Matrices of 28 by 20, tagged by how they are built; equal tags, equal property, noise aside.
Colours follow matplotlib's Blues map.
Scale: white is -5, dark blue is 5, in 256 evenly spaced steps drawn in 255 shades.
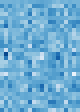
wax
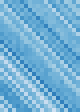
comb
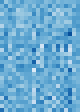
wax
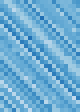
comb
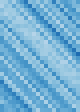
comb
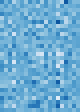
wax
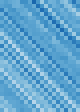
comb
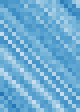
comb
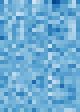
wax
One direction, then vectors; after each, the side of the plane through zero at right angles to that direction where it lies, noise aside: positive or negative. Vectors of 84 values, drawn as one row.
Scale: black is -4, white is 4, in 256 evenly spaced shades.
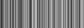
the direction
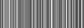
positive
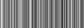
negative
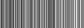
positive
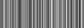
positive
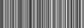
positive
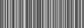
positive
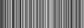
positive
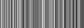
negative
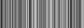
positive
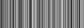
positive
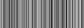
negative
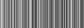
negative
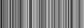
positive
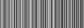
negative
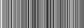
negative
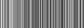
negative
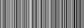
negative
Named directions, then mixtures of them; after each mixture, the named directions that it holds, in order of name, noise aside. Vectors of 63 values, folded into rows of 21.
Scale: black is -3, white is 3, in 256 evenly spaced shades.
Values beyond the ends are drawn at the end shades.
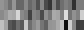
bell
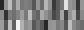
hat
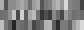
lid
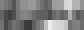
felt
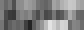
felt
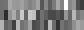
hat, lid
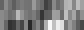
bell, felt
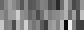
bell, hat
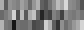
lid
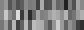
bell, hat, lid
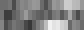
felt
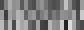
bell, hat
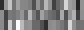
hat
